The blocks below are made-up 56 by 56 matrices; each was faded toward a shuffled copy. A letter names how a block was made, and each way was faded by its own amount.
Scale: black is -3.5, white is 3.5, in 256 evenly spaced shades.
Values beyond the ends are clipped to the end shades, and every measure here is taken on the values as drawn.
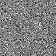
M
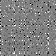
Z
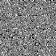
M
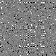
Z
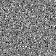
M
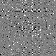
Z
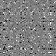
Z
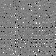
Z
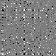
Z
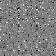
Z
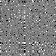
Z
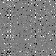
Z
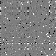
Z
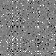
Z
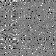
Z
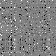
Z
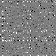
Z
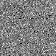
M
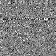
M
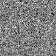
M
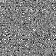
M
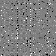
Z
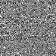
M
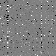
Z
